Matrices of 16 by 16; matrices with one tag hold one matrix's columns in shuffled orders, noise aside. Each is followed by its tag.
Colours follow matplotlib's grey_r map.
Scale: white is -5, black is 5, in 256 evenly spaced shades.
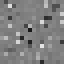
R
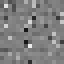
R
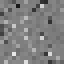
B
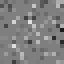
R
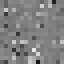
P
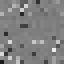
P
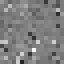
P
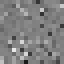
P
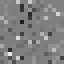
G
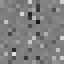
G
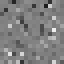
B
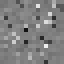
R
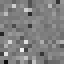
P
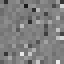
B
